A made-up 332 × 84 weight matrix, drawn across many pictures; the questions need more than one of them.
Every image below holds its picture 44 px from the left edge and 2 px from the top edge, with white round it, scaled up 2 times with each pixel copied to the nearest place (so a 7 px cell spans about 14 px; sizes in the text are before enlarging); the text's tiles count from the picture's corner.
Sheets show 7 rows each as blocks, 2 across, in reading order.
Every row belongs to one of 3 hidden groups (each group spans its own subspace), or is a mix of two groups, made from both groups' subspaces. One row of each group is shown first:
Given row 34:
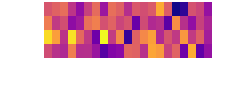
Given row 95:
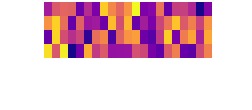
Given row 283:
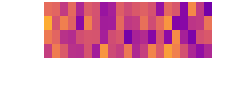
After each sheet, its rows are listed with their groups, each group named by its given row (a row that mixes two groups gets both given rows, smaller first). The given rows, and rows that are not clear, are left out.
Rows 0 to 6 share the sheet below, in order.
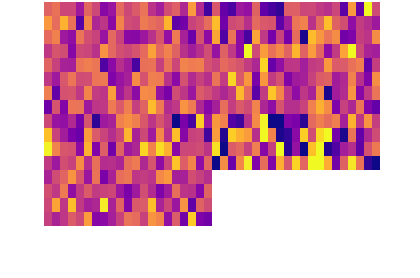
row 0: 283
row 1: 34 and 95
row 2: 95
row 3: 34 and 95
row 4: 34
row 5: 95
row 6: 34
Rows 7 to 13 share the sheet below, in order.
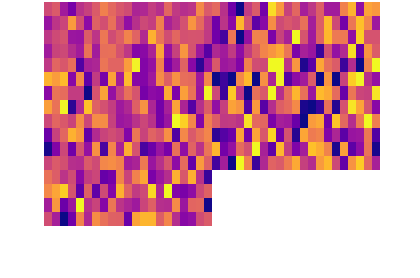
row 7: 283
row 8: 34 and 283
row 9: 95
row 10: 283
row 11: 34
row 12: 95
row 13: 283
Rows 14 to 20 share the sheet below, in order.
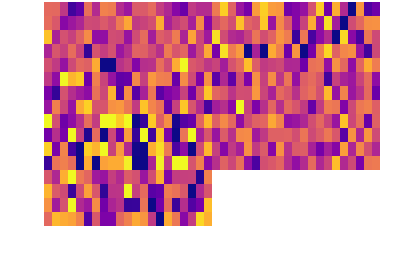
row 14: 34
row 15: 34 and 283
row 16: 34 and 95
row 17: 95
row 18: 283
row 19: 34
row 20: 283
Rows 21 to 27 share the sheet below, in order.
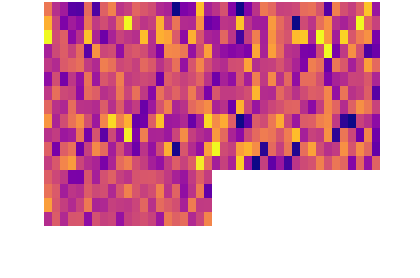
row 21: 34
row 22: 283
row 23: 95
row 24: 95
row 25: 283
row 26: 34
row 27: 34
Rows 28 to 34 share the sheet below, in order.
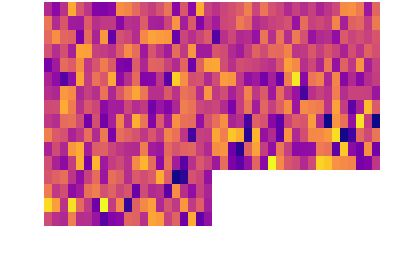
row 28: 34
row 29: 34
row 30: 283
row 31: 283
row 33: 283
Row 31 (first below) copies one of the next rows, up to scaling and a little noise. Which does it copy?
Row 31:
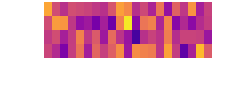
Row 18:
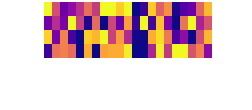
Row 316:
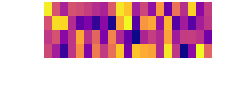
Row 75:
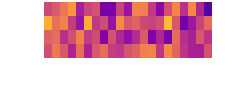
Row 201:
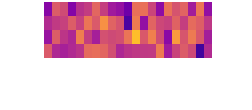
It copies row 316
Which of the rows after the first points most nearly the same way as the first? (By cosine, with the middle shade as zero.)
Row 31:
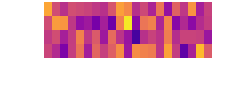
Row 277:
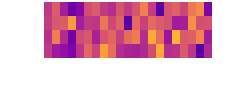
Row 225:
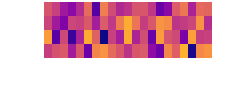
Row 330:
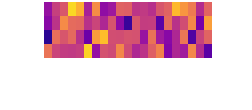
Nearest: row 225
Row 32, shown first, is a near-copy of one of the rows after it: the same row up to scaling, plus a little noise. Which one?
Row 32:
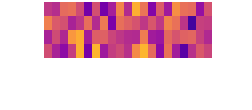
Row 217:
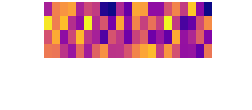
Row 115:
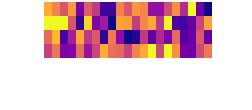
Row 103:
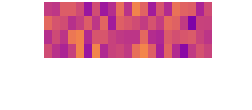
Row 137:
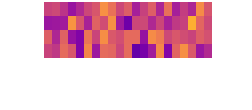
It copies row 103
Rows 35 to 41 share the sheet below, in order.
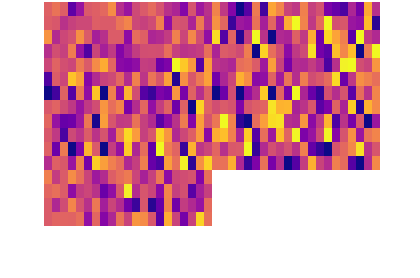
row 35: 34
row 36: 34
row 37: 34
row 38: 34
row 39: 34
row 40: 34 and 95
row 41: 283
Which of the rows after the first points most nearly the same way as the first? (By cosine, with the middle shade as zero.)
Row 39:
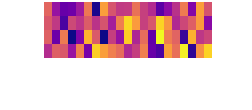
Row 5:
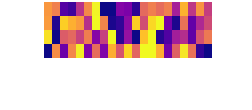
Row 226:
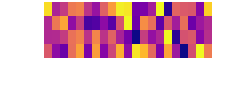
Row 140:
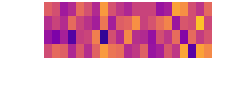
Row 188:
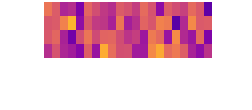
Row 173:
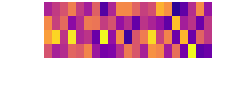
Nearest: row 140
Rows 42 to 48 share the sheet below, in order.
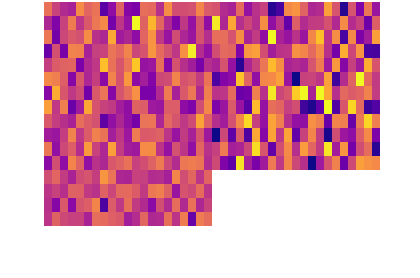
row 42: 95
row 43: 34 and 95
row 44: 95
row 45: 283
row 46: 95
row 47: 95
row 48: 34
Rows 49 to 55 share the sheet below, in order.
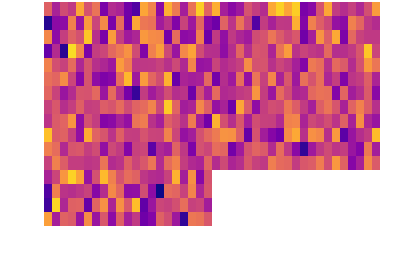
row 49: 95
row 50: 283
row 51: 283
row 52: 95
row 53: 283
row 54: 283
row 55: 34 and 95
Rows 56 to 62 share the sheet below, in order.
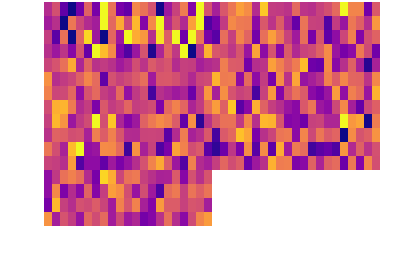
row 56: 34 and 283
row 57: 34
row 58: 283
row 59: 95
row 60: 34
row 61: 34
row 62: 95
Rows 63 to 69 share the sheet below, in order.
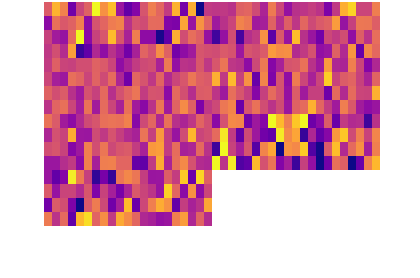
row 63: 34
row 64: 34
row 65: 283
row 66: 95
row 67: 283
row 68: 95
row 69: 34
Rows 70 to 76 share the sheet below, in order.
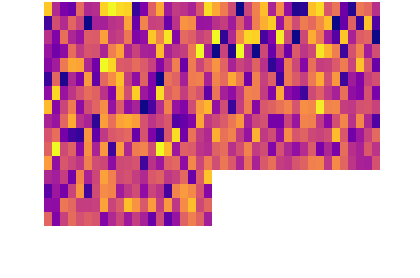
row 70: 283
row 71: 34 and 95
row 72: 95
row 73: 95 and 283
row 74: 34 and 95
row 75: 283
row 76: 283
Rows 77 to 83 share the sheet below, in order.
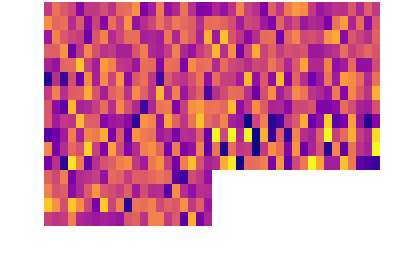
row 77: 95
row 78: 34 and 95
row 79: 95
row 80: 95 and 283
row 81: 95
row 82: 95
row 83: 34
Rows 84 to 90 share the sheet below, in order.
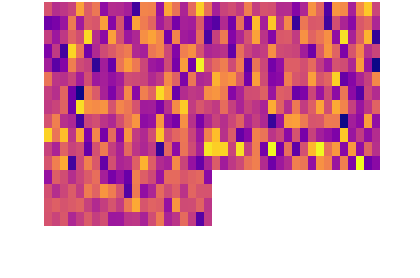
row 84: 95
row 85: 95 and 283
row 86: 34
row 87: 283
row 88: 95
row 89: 34
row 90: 283
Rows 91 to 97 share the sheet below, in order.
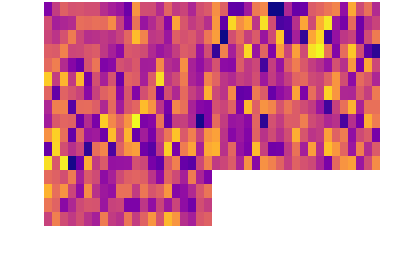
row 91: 283
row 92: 95
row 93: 95
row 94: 34
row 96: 34
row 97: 283
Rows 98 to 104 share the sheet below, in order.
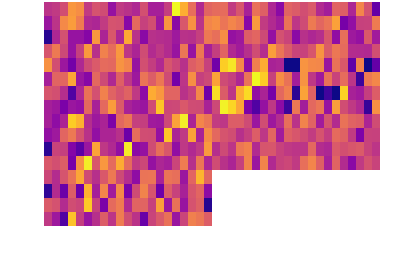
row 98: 34
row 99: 283
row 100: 283
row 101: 34 and 283
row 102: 34
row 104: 95
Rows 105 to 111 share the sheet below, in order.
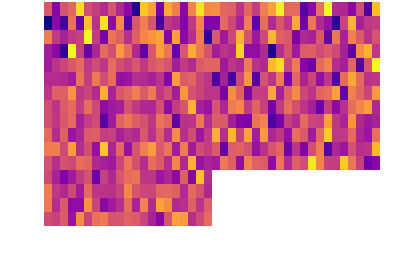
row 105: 95
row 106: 34 and 283
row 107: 34 and 283
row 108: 283
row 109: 34
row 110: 95
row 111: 34
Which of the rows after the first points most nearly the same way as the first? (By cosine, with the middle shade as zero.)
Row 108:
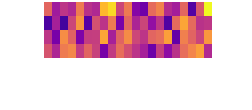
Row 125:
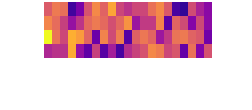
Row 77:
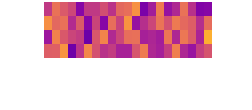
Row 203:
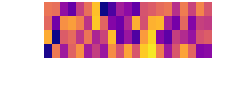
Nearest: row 77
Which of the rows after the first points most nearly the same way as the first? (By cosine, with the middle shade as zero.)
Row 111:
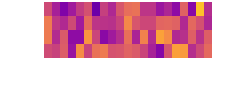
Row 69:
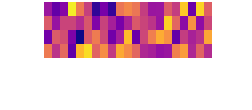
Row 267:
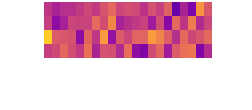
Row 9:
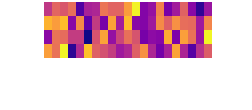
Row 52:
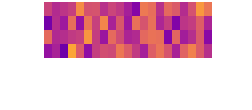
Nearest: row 69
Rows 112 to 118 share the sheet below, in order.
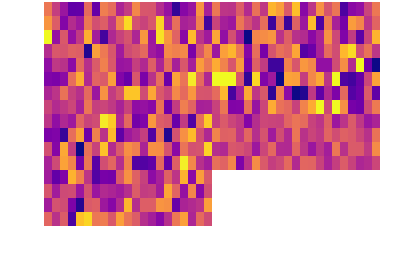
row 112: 34
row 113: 283
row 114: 283
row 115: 283
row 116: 283
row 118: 34
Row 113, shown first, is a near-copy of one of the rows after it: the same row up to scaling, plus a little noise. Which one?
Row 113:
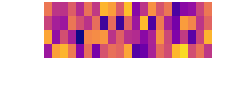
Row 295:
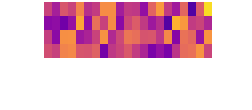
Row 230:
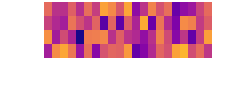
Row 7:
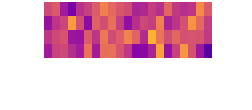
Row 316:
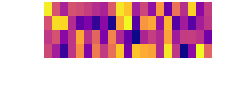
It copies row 230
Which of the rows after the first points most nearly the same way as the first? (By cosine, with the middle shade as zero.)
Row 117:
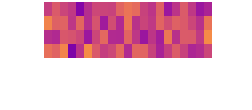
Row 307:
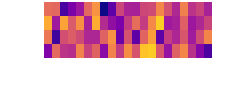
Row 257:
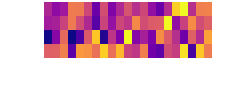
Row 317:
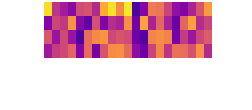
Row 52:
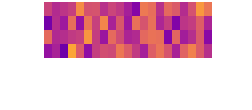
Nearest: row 307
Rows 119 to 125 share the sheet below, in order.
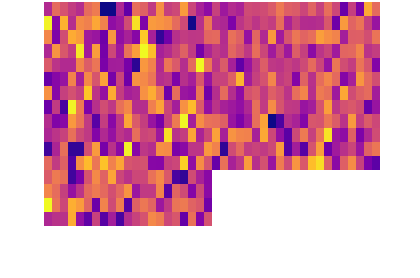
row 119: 95 and 283
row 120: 34 and 283
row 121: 95
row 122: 283
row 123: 34
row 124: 95
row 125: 34
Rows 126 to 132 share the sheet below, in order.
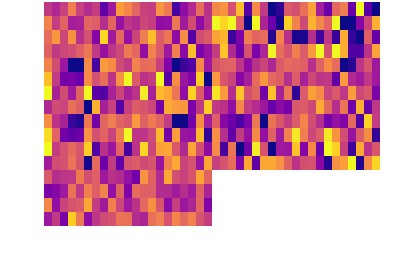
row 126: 34
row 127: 283
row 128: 34
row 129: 34
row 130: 34
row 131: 34
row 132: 95
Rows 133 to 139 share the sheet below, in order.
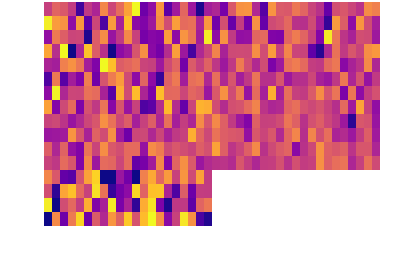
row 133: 95
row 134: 34 and 95
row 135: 95
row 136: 34
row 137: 283
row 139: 95
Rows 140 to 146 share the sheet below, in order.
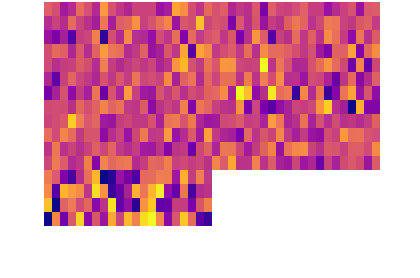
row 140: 34
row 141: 34
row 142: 34
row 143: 34
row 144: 34 and 283
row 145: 95 and 283
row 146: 95
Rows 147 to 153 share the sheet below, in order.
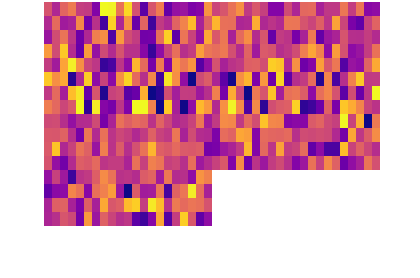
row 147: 95 and 283
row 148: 283
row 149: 283
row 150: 283
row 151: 34 and 283
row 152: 34
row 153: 283
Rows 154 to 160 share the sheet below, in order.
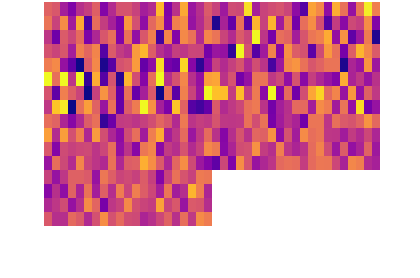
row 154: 95 and 283
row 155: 95
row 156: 95
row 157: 34
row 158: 95
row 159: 95
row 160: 34 and 95
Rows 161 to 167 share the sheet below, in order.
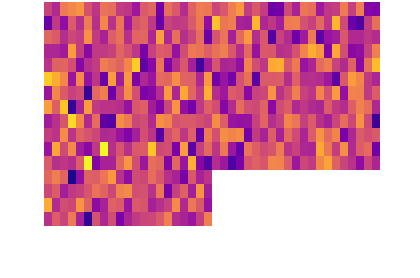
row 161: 95
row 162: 283
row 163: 95
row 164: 283
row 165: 34
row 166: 283
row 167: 34
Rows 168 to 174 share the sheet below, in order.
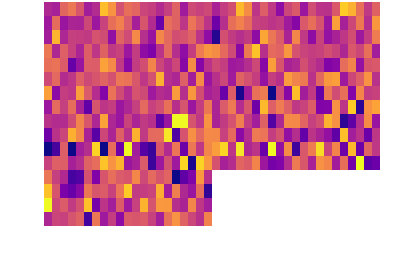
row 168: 95
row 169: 34
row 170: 34
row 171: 34
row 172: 34
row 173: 34
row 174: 34
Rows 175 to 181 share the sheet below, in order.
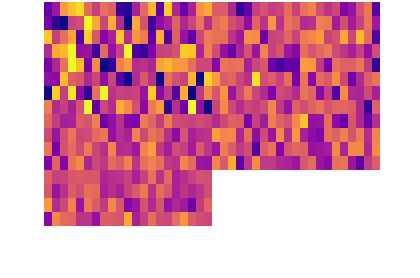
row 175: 95 and 283
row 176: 34 and 283
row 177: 34
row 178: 283
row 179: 95
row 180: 95
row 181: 95 and 283
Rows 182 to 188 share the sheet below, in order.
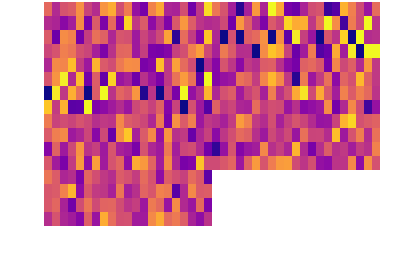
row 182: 283
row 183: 34
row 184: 34 and 95
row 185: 283
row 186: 283
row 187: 34
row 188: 283
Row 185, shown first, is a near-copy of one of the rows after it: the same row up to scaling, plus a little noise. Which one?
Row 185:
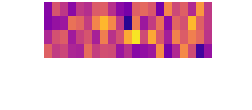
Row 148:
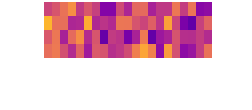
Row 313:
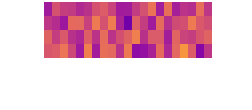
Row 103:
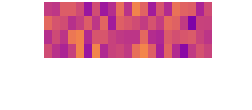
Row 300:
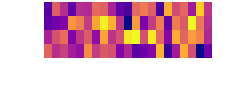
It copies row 300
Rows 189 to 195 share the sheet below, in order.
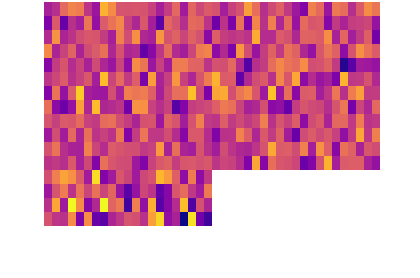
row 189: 95
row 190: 95
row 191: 283
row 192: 34 and 95
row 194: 34 and 283
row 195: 34
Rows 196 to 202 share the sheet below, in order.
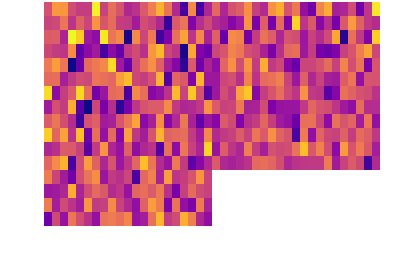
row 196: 34
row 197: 283
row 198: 34
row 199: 34 and 283
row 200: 95
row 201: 283
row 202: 95 and 283
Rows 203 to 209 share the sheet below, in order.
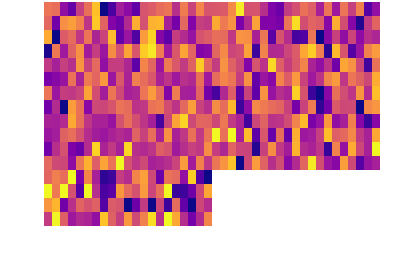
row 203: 95
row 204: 283
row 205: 95
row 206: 34 and 95
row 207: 34
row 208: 95
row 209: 283
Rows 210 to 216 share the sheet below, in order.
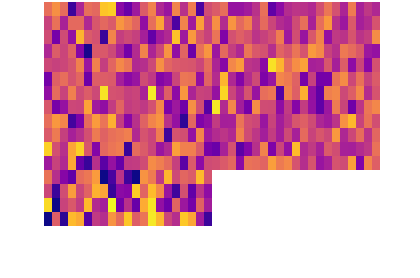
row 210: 34
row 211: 95
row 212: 34 and 283
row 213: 95
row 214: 34
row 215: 34
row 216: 95
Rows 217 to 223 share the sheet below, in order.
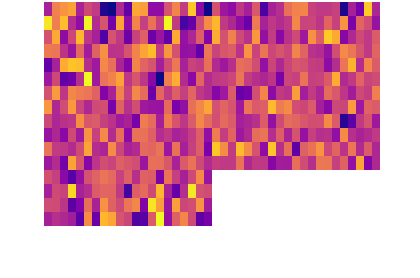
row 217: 283
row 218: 34
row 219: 95 and 283
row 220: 34
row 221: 95
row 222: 34
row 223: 283
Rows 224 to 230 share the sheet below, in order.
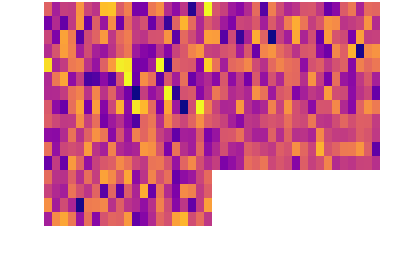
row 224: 283
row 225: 34
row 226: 283
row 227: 95 and 283
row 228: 95
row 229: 283
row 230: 283
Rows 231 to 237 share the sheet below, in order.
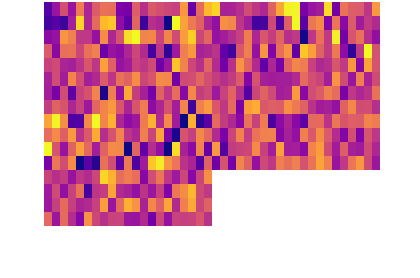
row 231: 283
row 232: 283
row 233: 34
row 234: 34
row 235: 34 and 283
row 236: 95
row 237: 95 and 283
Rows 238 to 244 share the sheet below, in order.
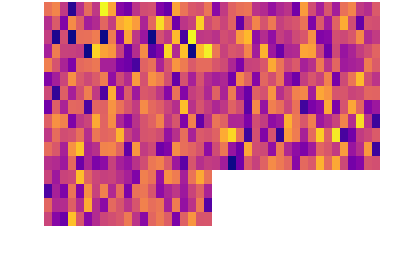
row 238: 34
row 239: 283
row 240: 34 and 95
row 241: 283
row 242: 34
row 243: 283
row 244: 95
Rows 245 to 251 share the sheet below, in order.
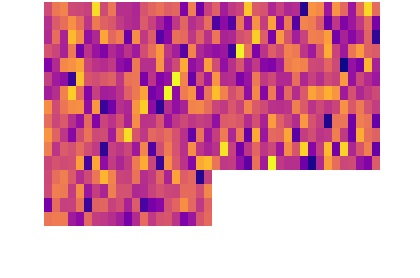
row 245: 34
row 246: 95
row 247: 283
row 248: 34
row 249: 34 and 283
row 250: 95 and 283
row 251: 34 and 95
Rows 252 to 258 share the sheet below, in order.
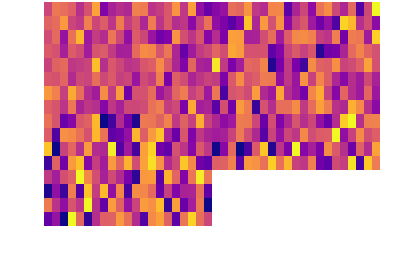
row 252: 34 and 283
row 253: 283
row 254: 34
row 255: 95
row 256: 95
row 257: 34
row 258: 95
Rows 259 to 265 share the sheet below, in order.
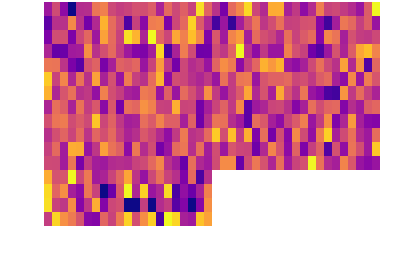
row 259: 283
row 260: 95 and 283
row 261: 34 and 95
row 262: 34
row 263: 34
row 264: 95
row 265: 283
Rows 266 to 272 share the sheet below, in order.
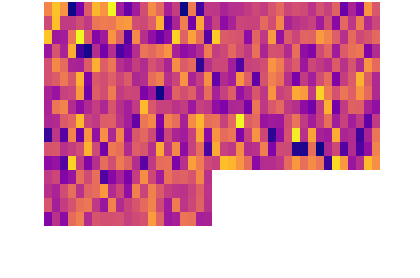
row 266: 34
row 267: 34 and 283
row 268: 34 and 95
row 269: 283
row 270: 95
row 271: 283
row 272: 95 and 283
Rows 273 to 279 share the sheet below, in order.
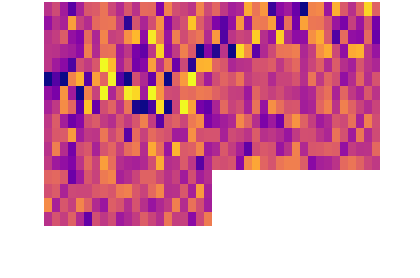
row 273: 283
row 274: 95
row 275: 283
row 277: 283
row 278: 34
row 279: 34
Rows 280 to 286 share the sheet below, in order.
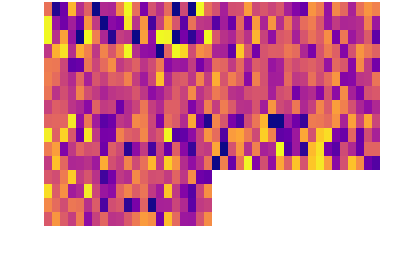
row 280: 34 and 283
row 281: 95
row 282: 34 and 95
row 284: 283
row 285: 95
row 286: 283
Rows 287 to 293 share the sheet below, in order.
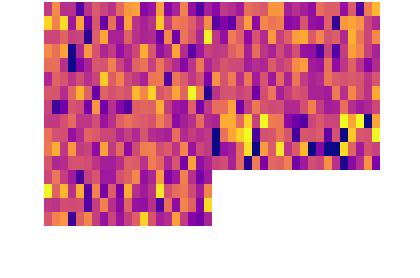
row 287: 95
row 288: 283
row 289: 34 and 283
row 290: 95
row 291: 34
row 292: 34
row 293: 95
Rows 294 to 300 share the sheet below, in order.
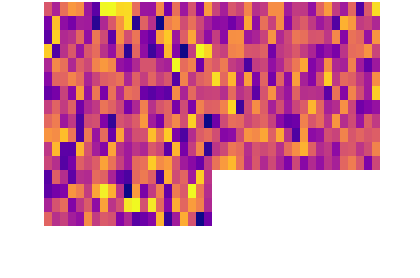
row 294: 95 and 283
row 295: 283
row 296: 34
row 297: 95
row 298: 283
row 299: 283
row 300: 283
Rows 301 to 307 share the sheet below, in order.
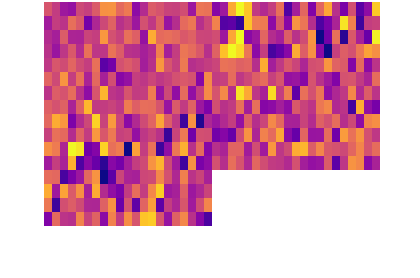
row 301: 283
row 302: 283
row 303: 34 and 95
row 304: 34
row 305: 34
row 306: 283
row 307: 95
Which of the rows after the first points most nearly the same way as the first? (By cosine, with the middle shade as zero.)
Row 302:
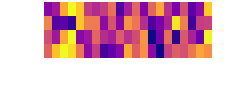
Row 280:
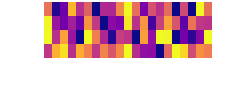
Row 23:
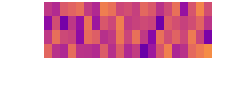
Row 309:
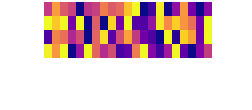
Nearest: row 280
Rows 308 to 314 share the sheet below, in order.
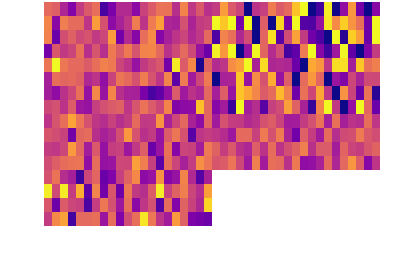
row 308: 95
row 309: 95
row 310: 34 and 283
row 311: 34 and 95
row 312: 283
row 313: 283
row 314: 95
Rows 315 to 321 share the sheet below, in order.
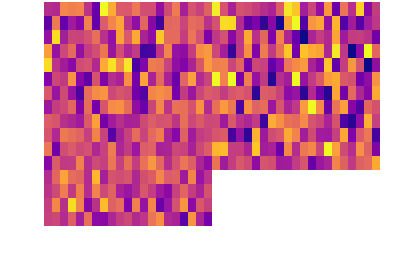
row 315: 95
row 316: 283
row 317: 283
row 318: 95 and 283
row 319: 95
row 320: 34 and 95
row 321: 34
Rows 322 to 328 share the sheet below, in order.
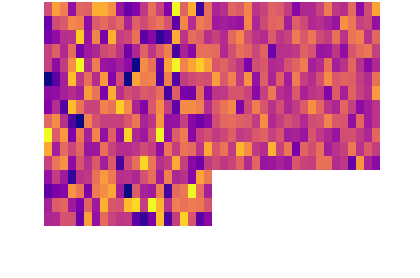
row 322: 34
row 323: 283
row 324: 34 and 95
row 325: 95
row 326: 34 and 95
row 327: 34
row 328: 283
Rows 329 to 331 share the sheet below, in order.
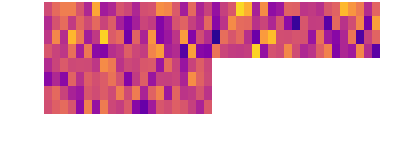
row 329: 34
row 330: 34
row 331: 95 and 283
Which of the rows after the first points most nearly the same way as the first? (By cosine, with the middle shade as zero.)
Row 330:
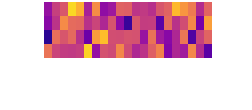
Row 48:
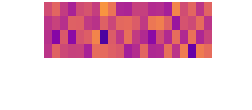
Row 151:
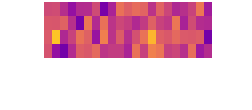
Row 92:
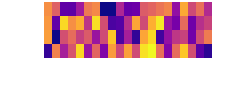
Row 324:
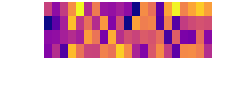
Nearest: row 324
